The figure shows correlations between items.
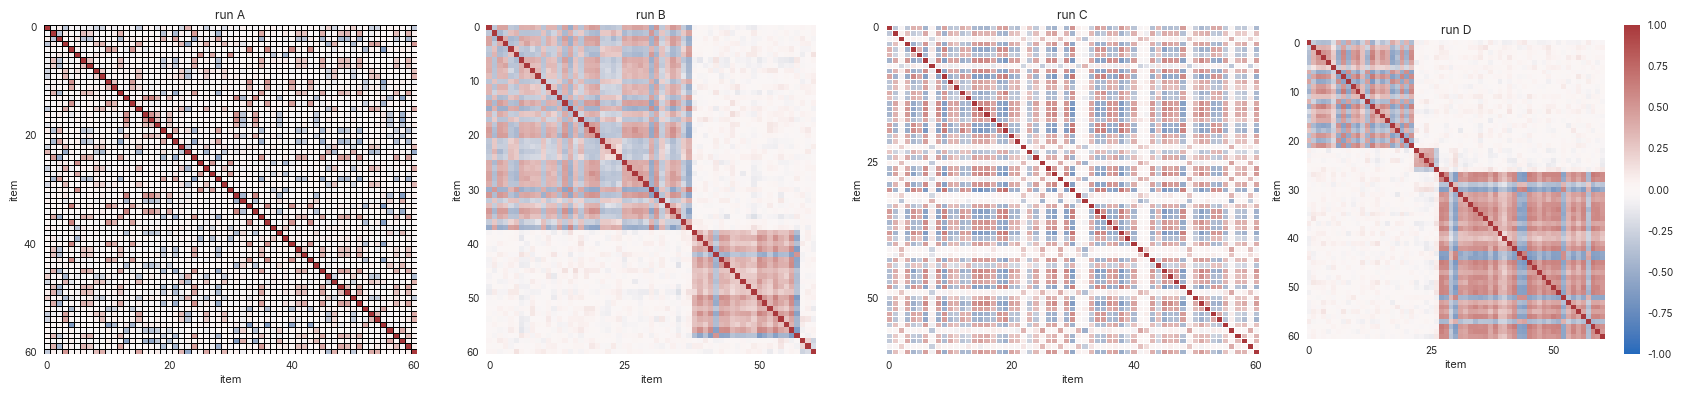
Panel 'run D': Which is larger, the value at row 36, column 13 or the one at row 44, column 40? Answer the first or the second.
the first
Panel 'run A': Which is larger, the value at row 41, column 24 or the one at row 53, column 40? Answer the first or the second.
the first
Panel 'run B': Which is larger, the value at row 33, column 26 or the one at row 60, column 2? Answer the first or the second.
the first
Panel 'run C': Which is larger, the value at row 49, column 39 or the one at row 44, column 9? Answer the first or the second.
the second
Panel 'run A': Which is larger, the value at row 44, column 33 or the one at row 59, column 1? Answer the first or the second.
the second
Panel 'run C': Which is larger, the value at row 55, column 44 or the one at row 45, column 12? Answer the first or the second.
the first
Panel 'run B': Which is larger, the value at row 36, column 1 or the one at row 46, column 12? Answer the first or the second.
the first
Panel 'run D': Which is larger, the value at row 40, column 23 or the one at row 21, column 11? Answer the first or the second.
the second
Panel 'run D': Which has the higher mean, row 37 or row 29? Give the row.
37
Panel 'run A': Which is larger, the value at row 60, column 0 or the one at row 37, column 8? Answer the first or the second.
the second
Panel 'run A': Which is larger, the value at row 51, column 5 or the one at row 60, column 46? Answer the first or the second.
the first
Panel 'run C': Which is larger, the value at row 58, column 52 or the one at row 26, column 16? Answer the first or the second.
the second
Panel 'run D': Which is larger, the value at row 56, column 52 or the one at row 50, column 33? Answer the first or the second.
the second
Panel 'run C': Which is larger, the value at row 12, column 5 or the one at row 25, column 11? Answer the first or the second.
the first
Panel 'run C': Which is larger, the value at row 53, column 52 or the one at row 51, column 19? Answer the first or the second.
the first
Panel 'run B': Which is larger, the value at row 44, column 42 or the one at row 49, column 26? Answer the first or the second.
the second
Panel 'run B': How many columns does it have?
61
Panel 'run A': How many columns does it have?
61
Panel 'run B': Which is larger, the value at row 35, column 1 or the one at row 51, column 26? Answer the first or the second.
the second
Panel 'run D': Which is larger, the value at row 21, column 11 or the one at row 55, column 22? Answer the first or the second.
the first
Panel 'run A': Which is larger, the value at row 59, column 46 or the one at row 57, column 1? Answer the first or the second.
the second
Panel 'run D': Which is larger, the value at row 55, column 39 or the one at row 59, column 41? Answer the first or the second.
the second
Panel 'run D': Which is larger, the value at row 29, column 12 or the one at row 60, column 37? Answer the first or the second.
the second
